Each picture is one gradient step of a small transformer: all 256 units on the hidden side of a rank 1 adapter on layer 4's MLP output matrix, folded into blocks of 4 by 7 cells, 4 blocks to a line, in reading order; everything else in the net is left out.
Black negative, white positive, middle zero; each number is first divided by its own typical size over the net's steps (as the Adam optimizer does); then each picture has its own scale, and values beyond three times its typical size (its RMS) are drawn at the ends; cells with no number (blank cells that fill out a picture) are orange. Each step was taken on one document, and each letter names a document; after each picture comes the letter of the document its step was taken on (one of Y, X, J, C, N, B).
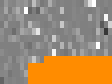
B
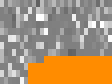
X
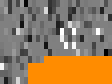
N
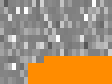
B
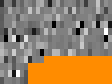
X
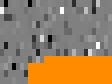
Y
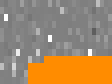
Y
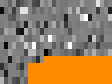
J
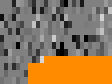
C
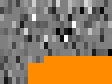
N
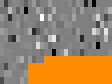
B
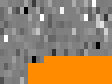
B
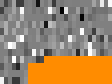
J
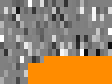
C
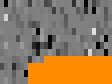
Y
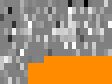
N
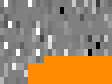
Y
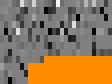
N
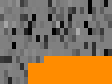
N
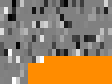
C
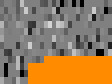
C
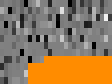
N
